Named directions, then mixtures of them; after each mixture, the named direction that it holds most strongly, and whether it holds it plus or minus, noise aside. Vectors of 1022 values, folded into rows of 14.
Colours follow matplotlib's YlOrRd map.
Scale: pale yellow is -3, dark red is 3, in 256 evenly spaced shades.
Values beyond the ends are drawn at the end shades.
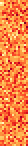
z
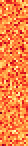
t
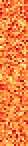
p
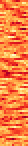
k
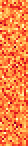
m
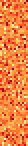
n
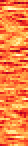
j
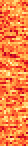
k, minus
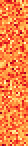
t, plus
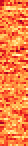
j, plus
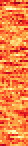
j, plus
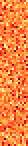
n, minus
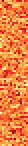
t, minus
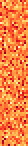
n, minus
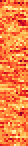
j, plus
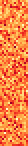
m, plus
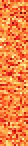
p, plus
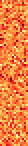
p, minus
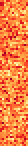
z, minus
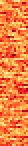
k, minus
